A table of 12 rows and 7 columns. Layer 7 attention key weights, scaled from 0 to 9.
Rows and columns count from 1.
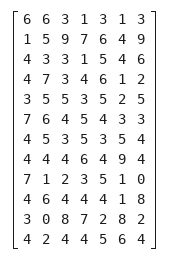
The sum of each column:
51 50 52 50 52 45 50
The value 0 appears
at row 9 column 7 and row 11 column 2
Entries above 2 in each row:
5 6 6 5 6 7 7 7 3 6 4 6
